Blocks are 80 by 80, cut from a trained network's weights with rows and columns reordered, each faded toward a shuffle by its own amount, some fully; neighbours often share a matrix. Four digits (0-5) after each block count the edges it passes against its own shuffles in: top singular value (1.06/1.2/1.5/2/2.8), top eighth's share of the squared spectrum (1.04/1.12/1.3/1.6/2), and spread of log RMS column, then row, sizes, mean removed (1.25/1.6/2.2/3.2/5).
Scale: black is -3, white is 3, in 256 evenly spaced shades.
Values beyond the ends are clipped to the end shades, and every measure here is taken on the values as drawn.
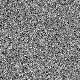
2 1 0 0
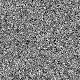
2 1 0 0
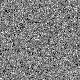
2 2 0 0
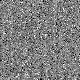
0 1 0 0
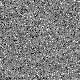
0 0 0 0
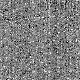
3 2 1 1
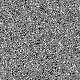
0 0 0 0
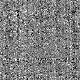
3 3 1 2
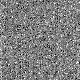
2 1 0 1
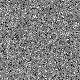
0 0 0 0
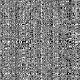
3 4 2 3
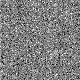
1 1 0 0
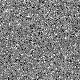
0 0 0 0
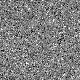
1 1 0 0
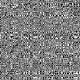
4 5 3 3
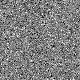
1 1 0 0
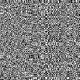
4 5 3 2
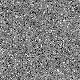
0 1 0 0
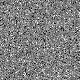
1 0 0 0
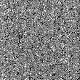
1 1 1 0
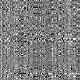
3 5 2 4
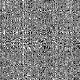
3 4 2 3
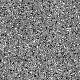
0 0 0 0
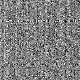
3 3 1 2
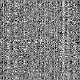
3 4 2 3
